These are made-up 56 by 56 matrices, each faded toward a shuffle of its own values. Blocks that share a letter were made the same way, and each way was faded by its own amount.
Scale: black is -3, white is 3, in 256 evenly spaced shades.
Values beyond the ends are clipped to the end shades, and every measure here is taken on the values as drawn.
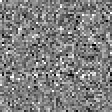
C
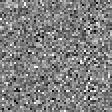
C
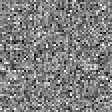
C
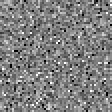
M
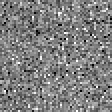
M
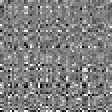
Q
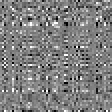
Q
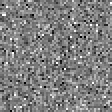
M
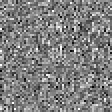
C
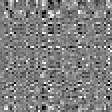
Q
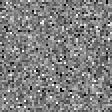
M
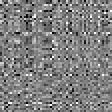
Q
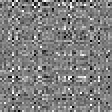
Q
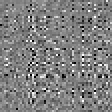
Q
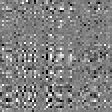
Q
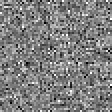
C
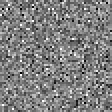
C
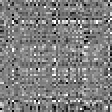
Q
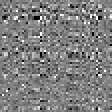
Q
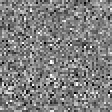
C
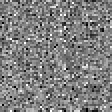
C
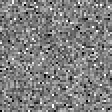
M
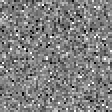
M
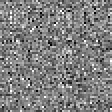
C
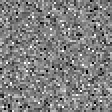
M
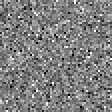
M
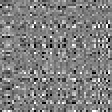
Q
